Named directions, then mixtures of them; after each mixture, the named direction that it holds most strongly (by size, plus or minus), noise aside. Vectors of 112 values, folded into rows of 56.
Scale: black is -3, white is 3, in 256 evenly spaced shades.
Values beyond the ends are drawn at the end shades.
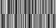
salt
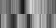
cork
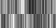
cork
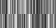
salt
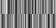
salt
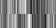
cork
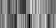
cork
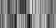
cork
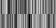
salt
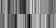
cork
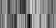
cork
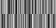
salt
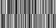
salt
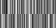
salt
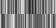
salt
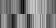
cork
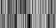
salt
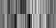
cork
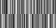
salt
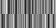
salt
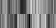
cork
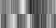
cork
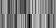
salt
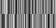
salt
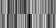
salt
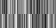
salt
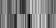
cork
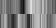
cork
